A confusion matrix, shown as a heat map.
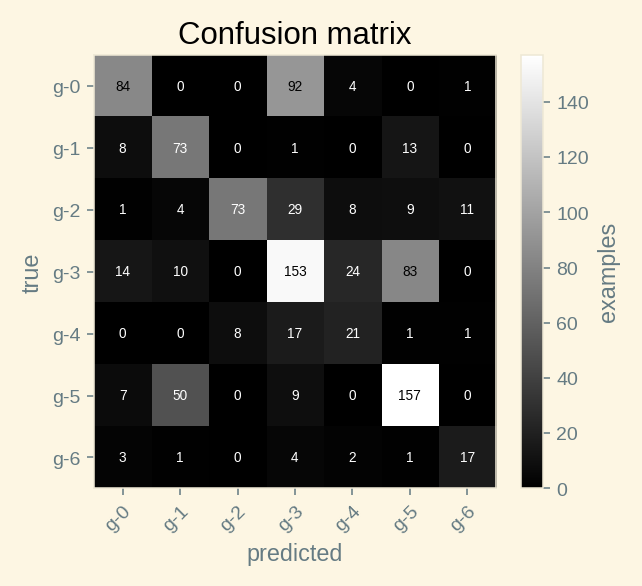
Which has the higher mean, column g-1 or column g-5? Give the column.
g-5
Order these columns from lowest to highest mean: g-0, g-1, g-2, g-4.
g-4, g-2, g-0, g-1
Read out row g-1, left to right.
8 73 0 1 0 13 0
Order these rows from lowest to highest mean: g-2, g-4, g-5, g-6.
g-6, g-4, g-2, g-5
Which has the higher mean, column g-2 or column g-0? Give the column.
g-0
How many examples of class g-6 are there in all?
28
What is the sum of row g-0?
181
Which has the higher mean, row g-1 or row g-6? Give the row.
g-1
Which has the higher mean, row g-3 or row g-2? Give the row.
g-3
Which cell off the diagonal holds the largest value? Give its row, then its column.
g-0, g-3
